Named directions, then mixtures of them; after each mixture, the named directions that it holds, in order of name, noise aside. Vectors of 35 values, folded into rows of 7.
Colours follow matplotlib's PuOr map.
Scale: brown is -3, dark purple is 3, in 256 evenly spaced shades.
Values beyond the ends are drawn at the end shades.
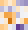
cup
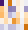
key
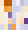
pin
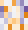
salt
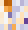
pin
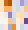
pin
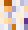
pin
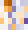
pin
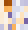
pin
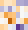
cup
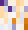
key, pin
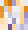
pin, salt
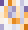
key, salt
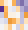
cup, salt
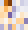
key, pin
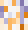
salt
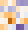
cup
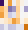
key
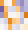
cup, salt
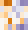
cup, pin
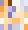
key, pin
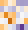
cup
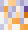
key, salt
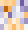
pin, salt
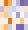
cup, pin
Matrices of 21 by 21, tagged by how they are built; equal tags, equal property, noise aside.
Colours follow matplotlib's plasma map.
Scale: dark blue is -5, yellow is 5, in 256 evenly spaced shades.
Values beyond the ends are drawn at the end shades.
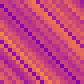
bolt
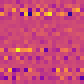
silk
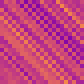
bolt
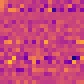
silk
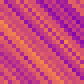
bolt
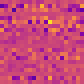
silk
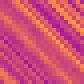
bolt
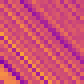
bolt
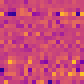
silk
